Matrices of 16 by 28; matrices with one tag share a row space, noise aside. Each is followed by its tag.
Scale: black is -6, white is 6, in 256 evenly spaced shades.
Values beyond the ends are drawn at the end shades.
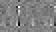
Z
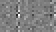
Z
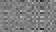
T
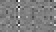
Z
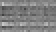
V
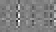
Z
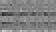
V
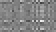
T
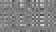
T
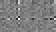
Z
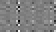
Z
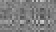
T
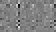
Z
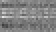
V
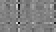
Z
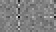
Z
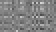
T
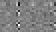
Z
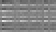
V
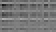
V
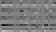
V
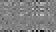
T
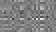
T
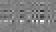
T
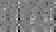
Z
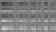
V
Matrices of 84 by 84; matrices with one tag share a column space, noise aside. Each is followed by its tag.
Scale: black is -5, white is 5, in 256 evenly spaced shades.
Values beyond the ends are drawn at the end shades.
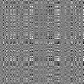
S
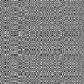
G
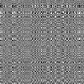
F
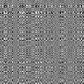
F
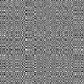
G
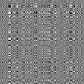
F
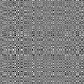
G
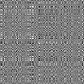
S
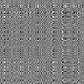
F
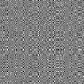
G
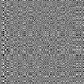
G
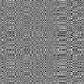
G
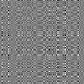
G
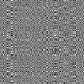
G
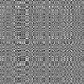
S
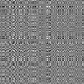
S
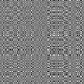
G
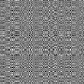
G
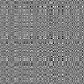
S
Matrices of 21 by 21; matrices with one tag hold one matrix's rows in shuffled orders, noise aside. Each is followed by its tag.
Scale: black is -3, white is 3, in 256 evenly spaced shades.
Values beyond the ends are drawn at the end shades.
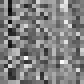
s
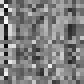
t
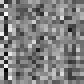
t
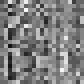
s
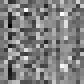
s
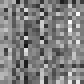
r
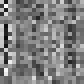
t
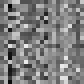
s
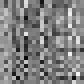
r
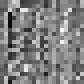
s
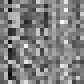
s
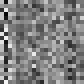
t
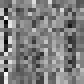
t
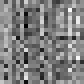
r
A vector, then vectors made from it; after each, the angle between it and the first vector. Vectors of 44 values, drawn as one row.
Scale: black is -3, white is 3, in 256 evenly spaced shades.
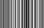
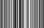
orthogonal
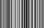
nearly parallel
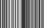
partly aligned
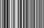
orthogonal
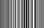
nearly parallel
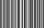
partly aligned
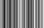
orthogonal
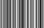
orthogonal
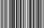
nearly opposite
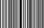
partly opposed
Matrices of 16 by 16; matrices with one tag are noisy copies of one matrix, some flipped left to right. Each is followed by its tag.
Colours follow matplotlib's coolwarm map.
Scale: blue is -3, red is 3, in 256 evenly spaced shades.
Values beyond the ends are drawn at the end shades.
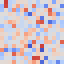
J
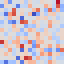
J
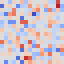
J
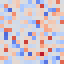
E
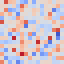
E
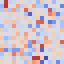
J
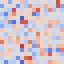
J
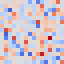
E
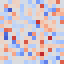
E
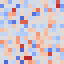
J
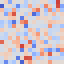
J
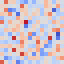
E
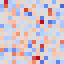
J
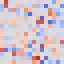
J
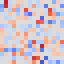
J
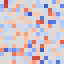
J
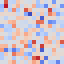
J
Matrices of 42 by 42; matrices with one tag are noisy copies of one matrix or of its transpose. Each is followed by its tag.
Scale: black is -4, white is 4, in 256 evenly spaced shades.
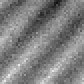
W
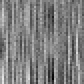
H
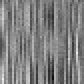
H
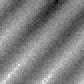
W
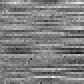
H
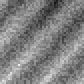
W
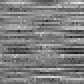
H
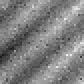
W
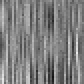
H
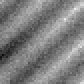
W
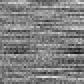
H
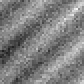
W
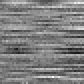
H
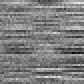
H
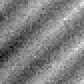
W
